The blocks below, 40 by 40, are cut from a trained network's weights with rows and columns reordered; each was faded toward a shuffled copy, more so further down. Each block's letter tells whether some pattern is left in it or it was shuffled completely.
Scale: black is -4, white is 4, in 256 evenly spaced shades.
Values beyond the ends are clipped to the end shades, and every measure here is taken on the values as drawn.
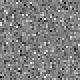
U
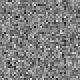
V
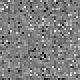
V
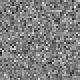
V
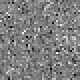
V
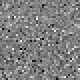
U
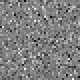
U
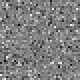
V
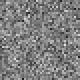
U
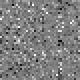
V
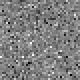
U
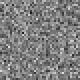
V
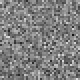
V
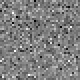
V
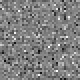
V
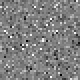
U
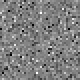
U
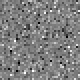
U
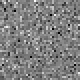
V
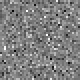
U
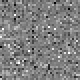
V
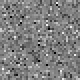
U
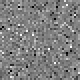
U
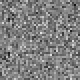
U
